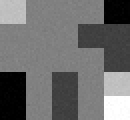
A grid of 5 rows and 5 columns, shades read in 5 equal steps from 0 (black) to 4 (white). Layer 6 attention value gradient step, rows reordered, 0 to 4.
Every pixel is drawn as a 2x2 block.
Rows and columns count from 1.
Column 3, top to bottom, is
2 2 2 1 1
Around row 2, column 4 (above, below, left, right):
2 2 2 1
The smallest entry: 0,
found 3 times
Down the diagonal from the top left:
3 2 2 2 4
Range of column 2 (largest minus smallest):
0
